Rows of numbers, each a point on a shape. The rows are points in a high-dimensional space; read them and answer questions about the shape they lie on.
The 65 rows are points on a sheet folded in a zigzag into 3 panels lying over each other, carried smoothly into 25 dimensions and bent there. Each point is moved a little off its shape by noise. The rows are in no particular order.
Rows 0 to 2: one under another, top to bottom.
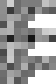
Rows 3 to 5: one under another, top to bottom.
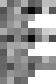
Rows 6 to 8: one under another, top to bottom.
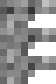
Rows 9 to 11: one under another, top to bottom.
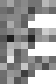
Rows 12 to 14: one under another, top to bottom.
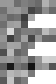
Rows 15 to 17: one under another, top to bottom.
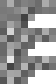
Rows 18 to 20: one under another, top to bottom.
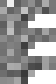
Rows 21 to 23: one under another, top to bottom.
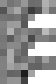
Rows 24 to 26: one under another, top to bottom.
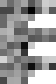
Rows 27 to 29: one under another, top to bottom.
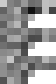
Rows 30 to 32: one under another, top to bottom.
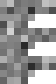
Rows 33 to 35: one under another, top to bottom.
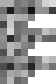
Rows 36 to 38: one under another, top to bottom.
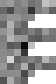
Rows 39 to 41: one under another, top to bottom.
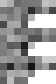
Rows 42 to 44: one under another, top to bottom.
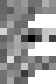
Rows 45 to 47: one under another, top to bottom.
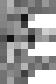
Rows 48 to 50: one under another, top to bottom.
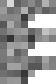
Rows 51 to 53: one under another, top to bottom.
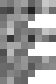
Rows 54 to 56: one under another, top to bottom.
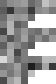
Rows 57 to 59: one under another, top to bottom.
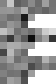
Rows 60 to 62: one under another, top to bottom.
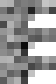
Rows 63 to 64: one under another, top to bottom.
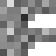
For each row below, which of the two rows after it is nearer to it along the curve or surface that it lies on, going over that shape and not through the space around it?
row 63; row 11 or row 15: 11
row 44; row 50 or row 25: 25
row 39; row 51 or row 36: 36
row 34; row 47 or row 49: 47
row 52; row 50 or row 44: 44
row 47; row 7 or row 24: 7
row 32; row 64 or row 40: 40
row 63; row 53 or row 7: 7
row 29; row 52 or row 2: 52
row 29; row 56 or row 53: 56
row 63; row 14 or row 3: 14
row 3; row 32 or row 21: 21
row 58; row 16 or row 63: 63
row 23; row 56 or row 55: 56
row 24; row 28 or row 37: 28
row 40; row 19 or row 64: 19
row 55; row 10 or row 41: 10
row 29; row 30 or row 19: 30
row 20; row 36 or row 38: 36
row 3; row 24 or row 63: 24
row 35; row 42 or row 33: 42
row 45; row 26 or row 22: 22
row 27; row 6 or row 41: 41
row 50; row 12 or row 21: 21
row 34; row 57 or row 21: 57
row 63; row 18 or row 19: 18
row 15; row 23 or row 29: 23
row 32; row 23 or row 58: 23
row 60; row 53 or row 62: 62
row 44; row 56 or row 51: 56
